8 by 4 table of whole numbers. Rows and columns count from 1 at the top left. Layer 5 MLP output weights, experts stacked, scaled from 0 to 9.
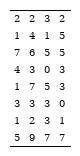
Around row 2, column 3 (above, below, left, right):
3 5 4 5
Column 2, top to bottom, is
2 4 6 3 7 3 2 9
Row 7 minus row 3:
-6 -4 -2 -4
